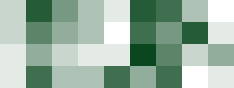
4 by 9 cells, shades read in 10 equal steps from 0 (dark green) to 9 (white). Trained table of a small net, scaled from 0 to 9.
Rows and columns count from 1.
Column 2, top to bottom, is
1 3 5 2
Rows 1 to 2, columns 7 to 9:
2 6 9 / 4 1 8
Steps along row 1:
down up up up down up up up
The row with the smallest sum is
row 1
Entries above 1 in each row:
7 8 8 9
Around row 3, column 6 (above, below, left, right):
2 5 8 3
